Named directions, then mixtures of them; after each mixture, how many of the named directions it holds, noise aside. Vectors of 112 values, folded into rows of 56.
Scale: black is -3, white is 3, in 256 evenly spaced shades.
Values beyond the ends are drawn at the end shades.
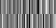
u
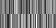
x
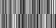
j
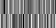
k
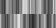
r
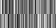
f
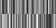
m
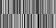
three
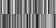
one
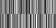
one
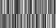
three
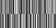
one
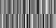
one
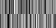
two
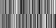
two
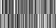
one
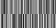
two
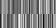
three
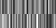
one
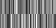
one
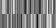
two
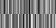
three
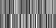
one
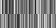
one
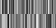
three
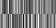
three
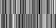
one
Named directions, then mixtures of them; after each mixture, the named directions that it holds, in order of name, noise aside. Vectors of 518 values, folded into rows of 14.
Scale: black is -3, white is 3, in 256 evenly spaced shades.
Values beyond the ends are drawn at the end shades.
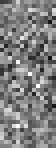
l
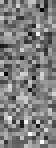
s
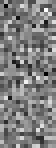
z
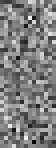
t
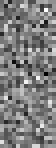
z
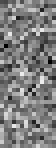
l, s, z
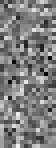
l, z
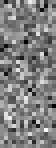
l, s, t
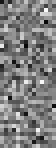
l, t, z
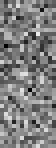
l, s, z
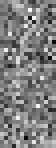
l, t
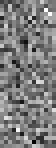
t, z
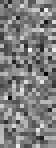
l, z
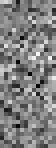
l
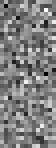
z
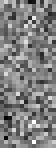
s, t
